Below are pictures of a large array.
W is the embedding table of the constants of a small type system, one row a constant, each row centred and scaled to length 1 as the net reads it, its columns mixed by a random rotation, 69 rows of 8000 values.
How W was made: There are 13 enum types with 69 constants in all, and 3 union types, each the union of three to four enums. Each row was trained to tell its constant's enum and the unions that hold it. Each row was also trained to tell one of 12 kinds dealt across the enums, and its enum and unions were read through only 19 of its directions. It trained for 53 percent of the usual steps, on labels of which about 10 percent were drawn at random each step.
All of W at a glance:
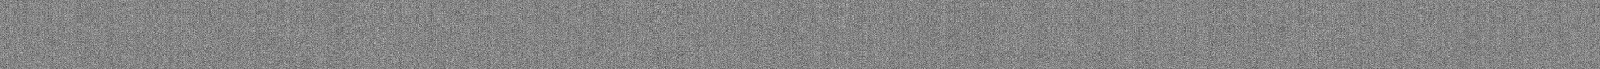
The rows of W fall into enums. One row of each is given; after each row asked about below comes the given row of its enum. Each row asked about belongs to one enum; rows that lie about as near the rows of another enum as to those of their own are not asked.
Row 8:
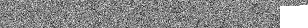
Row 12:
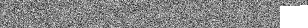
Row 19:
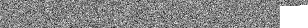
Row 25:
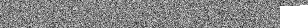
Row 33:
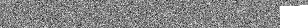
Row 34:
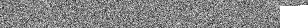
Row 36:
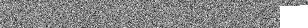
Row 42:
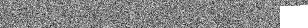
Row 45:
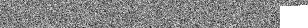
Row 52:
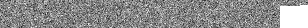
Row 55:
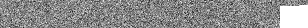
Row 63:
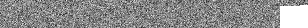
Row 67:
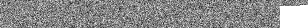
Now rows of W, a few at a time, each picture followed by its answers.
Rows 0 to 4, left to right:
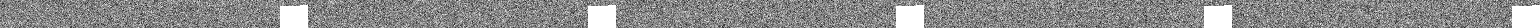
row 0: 19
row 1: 34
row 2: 8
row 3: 63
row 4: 52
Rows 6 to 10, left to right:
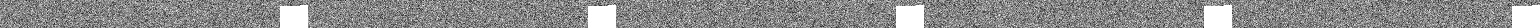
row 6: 67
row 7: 67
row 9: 55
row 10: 63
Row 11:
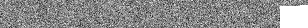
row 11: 33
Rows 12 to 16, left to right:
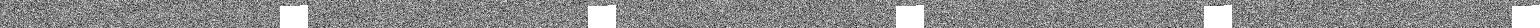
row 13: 33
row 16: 19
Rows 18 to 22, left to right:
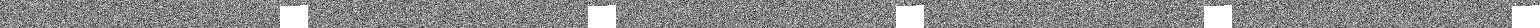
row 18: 19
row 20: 63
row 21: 67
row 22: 19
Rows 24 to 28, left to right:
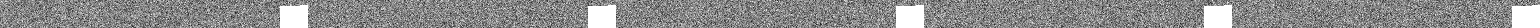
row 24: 55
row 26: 33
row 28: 67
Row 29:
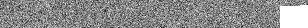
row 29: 34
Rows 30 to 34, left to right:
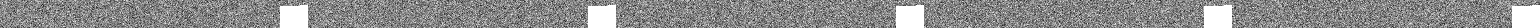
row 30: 8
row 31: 19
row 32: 34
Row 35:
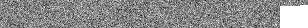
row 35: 55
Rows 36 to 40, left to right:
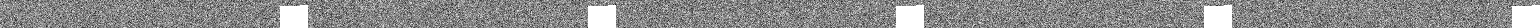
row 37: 12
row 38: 8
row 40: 25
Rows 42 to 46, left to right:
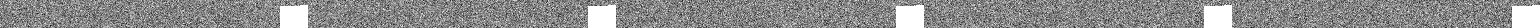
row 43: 25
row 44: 34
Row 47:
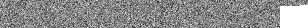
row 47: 55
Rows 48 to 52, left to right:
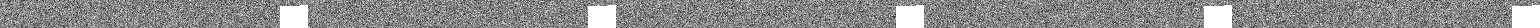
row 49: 33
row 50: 25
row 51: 12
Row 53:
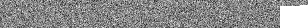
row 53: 19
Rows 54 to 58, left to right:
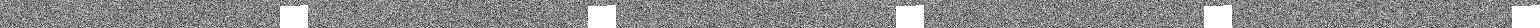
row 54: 55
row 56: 42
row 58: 8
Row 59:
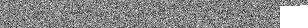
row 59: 25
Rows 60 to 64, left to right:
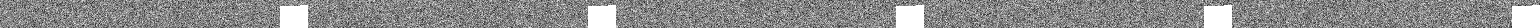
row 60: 8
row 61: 63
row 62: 8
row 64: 34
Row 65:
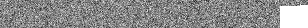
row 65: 63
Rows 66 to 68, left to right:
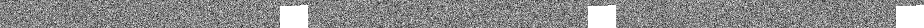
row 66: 34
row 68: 63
